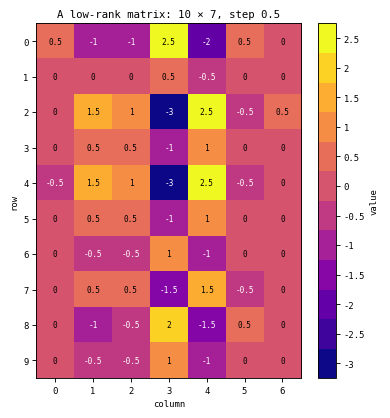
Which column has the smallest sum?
3
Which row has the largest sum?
2
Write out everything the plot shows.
Title: A low-rank matrix: 10 × 7, step 0.5
x-axis: column, ticks 0 1 2 3 4 5 6
y-axis: row, ticks 0 1 2 3 4 5 6 7 8 9 (0 at the top)
Colour bar: value, ticks -3 -2.5 -2 -1.5 -1 -0.5 0 0.5 1 1.5 2 2.5
Values, 10 rows of 7:
0.5 -1 -1 2.5 -2 0.5 0
0 0 0 0.5 -0.5 0 0
0 1.5 1 -3 2.5 -0.5 0.5
0 0.5 0.5 -1 1 0 0
-0.5 1.5 1 -3 2.5 -0.5 0
0 0.5 0.5 -1 1 0 0
0 -0.5 -0.5 1 -1 0 0
0 0.5 0.5 -1.5 1.5 -0.5 0
0 -1 -0.5 2 -1.5 0.5 0
0 -0.5 -0.5 1 -1 0 0
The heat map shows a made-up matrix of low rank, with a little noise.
